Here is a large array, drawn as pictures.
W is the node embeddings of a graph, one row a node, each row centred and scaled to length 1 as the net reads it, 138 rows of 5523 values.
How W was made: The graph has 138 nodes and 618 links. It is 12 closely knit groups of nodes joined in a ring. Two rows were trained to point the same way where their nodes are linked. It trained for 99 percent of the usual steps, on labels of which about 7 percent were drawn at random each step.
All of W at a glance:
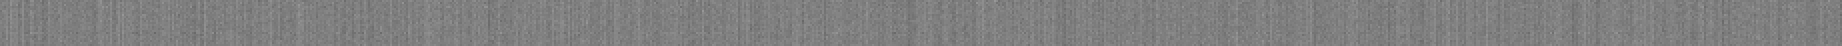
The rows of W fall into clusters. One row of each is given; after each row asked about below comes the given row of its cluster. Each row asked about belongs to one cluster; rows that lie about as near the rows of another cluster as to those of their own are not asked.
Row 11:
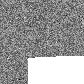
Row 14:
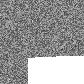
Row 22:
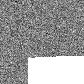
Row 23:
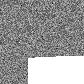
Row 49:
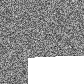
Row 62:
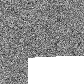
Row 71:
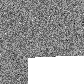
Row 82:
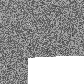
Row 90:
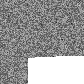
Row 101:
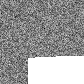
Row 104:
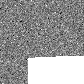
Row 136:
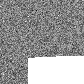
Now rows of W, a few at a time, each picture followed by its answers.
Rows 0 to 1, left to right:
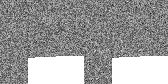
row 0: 101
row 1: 101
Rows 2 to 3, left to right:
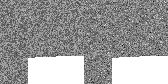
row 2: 71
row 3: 49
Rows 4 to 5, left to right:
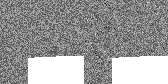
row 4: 136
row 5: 71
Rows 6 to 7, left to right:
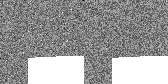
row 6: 14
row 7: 62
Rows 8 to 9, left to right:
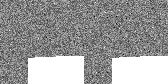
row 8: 82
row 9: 14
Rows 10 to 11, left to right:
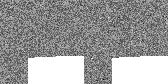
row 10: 62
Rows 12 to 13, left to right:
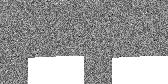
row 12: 82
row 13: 101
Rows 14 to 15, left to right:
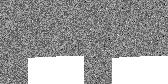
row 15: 71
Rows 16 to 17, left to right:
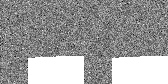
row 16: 22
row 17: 71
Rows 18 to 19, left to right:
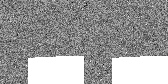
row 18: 82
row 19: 22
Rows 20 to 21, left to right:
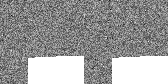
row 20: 23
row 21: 22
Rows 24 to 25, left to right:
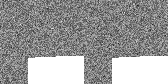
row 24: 104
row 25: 62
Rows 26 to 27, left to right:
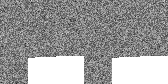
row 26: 11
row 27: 104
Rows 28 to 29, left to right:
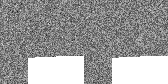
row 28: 23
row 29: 136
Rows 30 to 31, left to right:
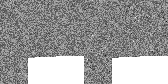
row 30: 90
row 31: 62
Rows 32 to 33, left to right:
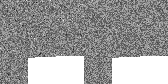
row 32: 101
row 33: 90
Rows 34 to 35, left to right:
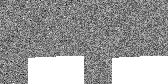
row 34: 14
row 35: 11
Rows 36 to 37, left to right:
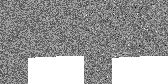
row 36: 14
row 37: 22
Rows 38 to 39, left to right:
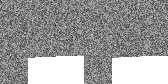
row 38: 71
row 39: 90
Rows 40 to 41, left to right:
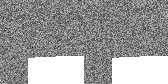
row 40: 49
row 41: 101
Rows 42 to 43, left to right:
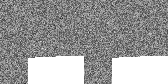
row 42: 71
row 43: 82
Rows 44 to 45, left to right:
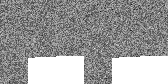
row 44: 11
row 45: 71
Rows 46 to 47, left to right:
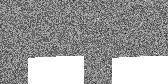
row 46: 136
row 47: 82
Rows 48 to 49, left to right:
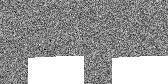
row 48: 82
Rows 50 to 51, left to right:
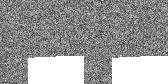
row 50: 136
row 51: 22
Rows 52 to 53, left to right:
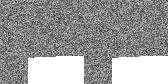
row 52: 49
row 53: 82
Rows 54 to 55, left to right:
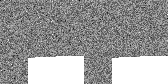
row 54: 49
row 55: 62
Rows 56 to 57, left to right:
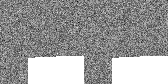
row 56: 22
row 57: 11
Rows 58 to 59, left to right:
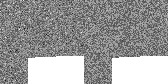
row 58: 14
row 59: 11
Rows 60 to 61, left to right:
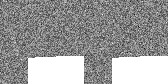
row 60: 23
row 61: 62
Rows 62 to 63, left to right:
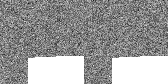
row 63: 23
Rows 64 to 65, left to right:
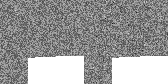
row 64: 71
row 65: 22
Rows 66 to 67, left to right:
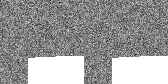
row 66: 62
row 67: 82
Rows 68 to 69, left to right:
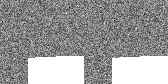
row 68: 101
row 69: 23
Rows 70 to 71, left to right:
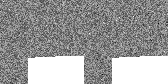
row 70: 71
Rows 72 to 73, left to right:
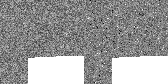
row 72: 62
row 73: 104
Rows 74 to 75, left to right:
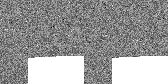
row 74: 136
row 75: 62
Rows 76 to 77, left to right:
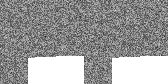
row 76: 90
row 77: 22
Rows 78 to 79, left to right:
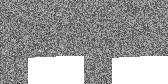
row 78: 90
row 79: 101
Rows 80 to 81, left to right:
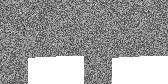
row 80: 11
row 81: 82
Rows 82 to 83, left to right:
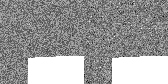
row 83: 90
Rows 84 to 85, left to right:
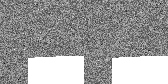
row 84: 82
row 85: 23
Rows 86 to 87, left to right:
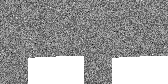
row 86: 11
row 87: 136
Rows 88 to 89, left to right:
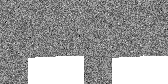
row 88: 71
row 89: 90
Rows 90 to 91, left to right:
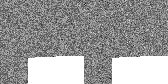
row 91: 14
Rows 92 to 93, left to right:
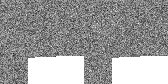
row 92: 11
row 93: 49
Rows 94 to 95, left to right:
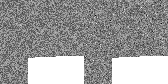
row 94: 104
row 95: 82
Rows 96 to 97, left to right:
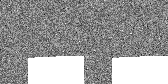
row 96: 136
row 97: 101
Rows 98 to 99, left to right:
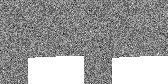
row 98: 101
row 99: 101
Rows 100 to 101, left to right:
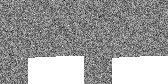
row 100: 101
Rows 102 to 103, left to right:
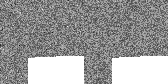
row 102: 90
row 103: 11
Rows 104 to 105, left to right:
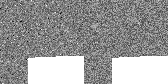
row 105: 49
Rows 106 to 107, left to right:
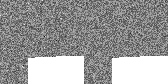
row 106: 22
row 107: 104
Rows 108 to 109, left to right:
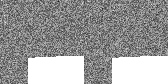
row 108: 23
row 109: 23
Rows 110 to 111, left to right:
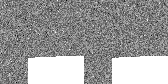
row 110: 104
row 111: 62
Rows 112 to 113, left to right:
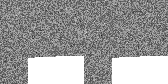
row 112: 136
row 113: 104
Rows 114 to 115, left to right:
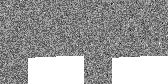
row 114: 14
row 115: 23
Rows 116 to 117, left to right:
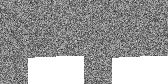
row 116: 90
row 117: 23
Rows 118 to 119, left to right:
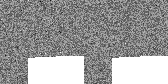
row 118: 101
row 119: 11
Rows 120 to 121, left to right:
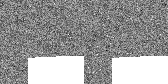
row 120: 22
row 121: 14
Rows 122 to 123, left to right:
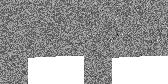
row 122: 49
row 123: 71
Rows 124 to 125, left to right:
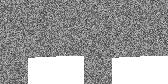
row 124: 11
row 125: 71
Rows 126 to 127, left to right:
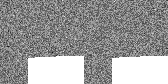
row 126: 136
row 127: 14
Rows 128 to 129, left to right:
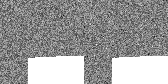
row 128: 71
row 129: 82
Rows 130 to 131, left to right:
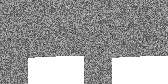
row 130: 101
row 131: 22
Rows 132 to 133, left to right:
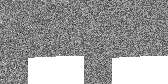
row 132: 82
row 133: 14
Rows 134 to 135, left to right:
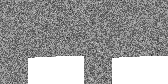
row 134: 62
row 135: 101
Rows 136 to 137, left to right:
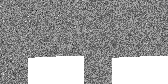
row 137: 104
